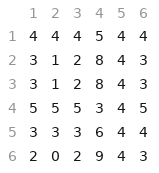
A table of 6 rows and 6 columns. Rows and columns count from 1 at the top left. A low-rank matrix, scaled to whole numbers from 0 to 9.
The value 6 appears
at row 5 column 4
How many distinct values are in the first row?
2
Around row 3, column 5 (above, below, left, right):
4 4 8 3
